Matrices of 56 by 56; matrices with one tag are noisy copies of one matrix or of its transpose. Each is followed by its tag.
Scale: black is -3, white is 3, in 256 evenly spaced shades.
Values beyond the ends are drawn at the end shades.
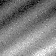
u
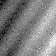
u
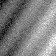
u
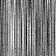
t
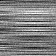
t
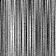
t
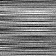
t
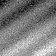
u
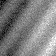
u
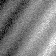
u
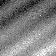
u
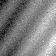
u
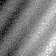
u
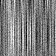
t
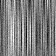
t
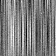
t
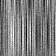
t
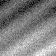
u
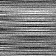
t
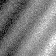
u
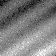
u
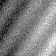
u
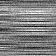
t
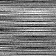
t
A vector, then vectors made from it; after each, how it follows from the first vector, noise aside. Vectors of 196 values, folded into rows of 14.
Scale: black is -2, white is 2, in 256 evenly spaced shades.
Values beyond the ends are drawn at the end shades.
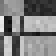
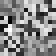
sign-scrambled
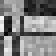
copied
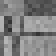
shrunk
